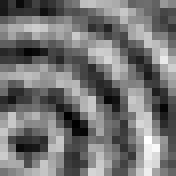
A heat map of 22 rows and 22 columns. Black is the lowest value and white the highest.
Mirror symmetry: none. Slope: none. Rings: centred on the bottom left. Odd rows or columns: none.
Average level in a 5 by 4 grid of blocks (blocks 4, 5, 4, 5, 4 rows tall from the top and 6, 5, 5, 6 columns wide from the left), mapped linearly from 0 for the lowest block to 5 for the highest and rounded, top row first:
1 2 3 2 | 1 2 4 3 | 2 3 0 2 | 3 0 2 3 | 3 2 4 5
